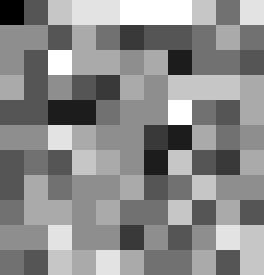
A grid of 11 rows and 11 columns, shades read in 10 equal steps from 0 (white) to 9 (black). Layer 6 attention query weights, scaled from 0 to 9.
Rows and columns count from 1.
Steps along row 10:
same down up same up down up down down up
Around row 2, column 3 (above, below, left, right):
2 0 4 3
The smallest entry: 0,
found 5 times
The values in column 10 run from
1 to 7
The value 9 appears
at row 1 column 1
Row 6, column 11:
4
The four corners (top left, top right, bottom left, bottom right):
9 1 5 2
